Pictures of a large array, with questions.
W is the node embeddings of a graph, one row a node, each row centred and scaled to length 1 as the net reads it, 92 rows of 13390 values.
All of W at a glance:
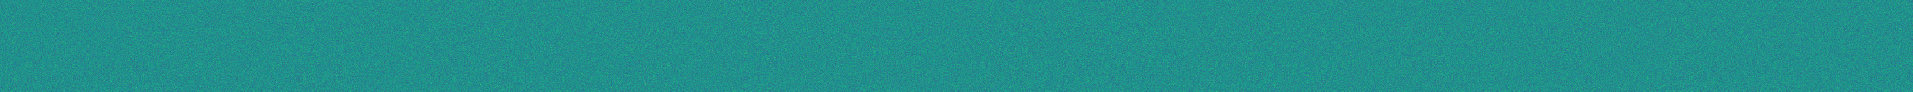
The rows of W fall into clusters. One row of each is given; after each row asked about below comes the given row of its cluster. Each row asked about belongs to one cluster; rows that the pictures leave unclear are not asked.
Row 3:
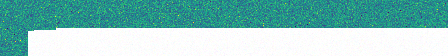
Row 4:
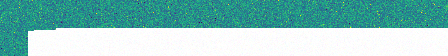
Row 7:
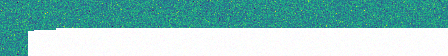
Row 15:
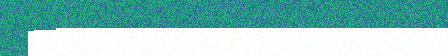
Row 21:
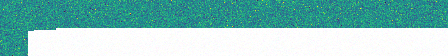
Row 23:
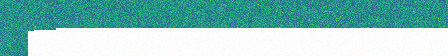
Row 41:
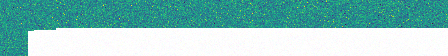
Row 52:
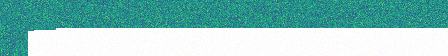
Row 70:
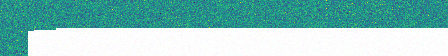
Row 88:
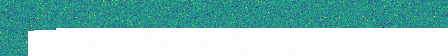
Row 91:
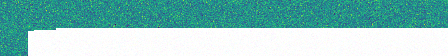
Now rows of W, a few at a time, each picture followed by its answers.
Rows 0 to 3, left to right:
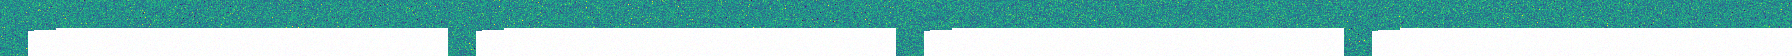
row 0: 15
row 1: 15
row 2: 88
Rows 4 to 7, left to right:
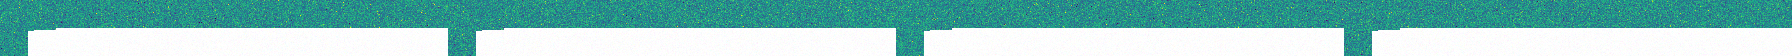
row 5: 3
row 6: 21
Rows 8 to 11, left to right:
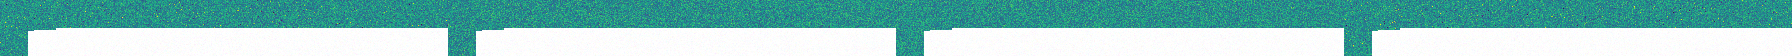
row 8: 15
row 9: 7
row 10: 21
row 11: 4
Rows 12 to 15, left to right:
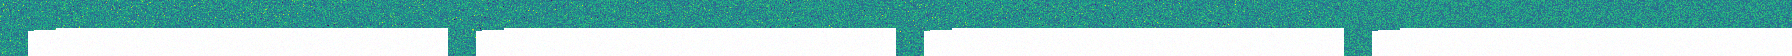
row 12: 91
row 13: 88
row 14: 3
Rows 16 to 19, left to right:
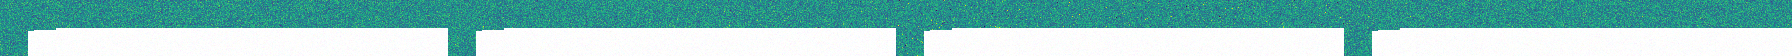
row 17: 23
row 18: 4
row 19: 52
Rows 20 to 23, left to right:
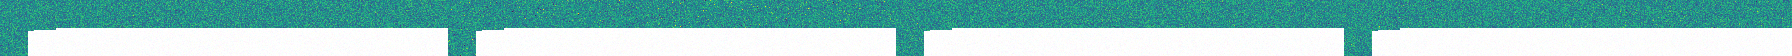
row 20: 4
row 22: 41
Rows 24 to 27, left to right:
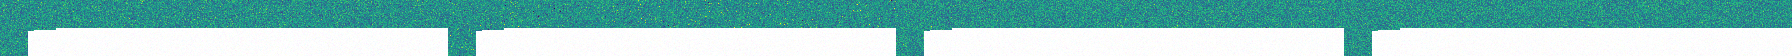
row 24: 91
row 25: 15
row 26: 23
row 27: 41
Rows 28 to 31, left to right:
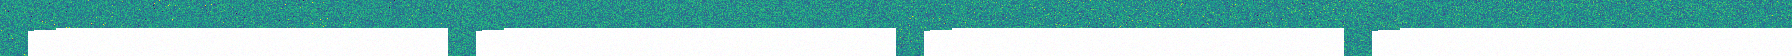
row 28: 70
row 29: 70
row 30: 3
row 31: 70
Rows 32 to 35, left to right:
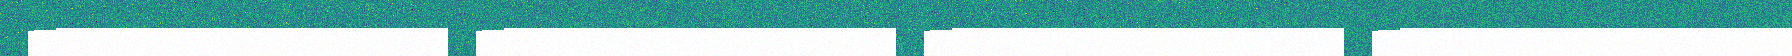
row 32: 7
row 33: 7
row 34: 21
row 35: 3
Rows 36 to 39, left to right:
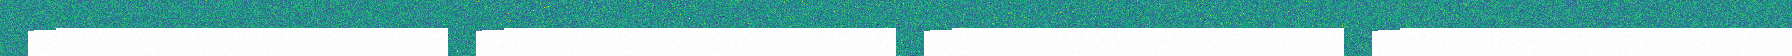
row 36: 41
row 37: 88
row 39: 15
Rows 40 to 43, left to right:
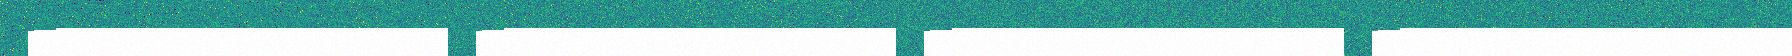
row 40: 52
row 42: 23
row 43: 70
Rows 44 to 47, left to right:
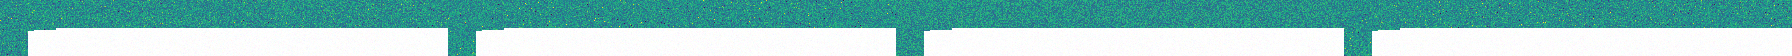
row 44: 7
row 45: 4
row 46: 15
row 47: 4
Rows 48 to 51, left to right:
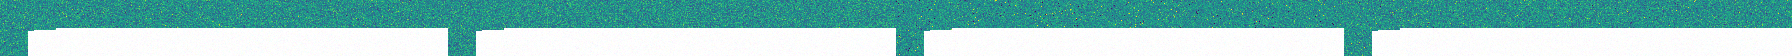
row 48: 52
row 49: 3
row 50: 52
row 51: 23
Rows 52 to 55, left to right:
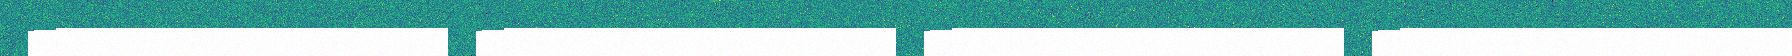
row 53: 21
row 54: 15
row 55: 7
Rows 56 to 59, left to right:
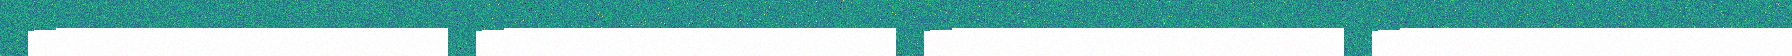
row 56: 70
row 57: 4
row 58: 88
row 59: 4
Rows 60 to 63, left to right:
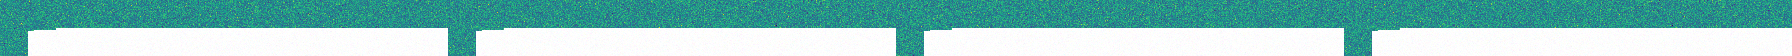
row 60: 41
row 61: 91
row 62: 70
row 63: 91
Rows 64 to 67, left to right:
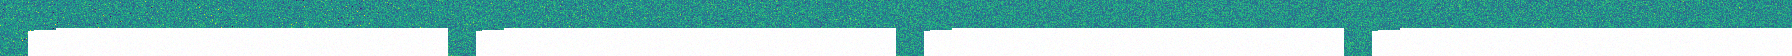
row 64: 21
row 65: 70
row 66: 70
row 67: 21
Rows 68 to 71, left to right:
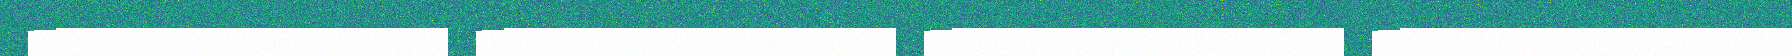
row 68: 3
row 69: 91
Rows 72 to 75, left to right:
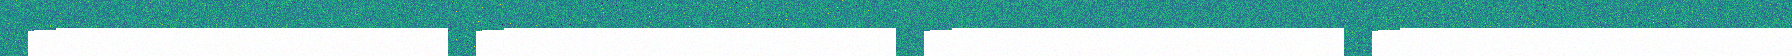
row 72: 88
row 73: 70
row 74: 15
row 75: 3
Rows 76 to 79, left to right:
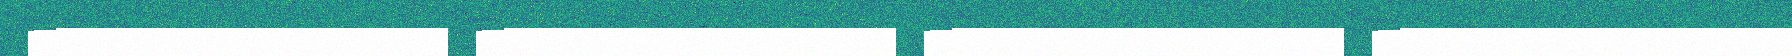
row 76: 88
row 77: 88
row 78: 23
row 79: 88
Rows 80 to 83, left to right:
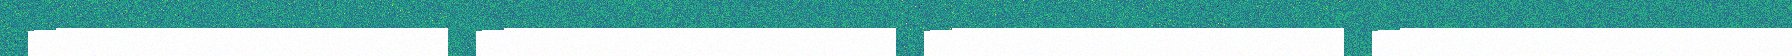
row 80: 3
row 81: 23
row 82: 3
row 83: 4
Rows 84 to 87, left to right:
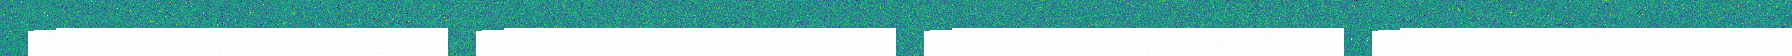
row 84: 7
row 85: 21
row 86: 21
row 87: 7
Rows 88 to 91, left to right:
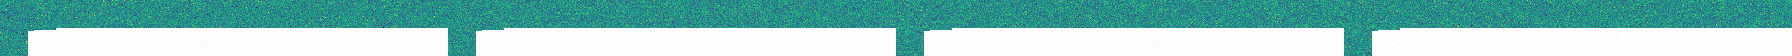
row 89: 41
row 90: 91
